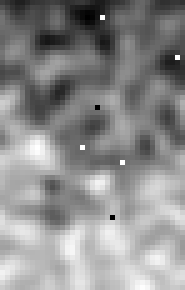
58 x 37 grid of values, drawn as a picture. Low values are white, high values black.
Ninth with the highest average: top middle. Slope: up to the top. Lone odd cells: 6, 2 higher and 4 lower than their neighbours. Grain: blotchy.
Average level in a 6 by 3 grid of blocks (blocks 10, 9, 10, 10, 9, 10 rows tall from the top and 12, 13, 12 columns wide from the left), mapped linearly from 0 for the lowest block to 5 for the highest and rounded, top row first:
4 5 4 / 3 3 4 / 2 3 3 / 1 2 2 / 1 1 1 / 0 0 0
